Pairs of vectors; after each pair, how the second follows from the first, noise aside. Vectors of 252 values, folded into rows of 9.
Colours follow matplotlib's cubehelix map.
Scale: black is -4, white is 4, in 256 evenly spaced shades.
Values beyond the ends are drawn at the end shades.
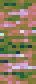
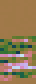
partly zeroed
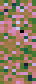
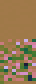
partly zeroed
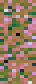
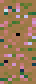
partly zeroed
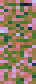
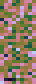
reversed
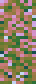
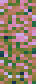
sign-scrambled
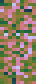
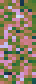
reversed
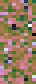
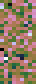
reversed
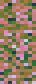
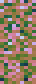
reversed
